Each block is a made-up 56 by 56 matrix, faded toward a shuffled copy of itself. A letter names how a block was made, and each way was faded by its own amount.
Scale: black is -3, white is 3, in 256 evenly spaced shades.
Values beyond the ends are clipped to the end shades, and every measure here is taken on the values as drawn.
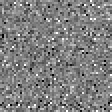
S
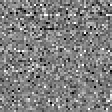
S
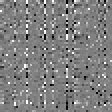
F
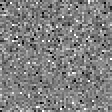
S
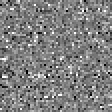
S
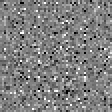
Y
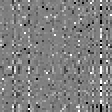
F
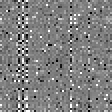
F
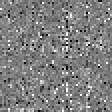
Y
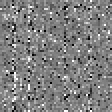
Y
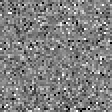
S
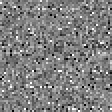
S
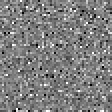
S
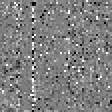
Y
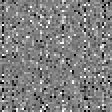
Y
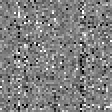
Y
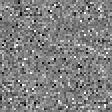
S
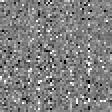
Y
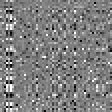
F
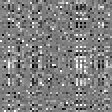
F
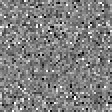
S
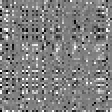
F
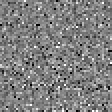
S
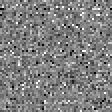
S
